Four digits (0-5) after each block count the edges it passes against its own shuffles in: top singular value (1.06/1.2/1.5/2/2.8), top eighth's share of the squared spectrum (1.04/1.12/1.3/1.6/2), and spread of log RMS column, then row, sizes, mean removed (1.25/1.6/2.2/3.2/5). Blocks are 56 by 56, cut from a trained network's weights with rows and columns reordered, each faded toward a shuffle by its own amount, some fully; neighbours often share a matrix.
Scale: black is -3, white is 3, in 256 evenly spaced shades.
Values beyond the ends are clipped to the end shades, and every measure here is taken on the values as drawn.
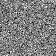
0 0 0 0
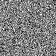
0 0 0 0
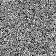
0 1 0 0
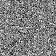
1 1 0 0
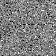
1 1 0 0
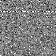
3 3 0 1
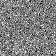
1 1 0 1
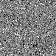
0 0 0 0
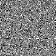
2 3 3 1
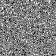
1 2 0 0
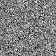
0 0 0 0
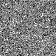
0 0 0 0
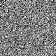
0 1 0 0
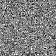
2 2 0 1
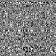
3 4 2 3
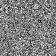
2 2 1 1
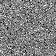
0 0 0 0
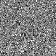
2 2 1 1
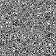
2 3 2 2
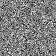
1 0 0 0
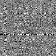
3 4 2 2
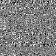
2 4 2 3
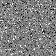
0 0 0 0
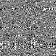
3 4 2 3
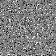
1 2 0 1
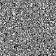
2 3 2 2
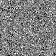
1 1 0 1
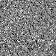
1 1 0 0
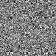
3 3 0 2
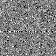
2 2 0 1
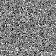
2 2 0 1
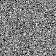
2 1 0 0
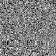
2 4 1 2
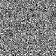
2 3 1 1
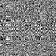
3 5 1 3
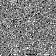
2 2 0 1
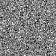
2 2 0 1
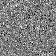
1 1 0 0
